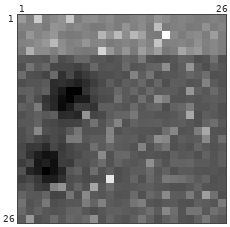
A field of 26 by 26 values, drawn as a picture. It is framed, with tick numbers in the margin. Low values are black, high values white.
Histogram: heavy tails on both sides. Seam: horizontal, 20% of the way down, the top part higher. Dips: two. Stripes: none.
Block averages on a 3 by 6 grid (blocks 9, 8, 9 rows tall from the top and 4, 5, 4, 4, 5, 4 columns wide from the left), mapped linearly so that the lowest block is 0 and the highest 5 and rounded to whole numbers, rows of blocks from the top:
5 4 4 5 5 4 / 2 0 3 3 3 3 / 1 2 3 3 3 3
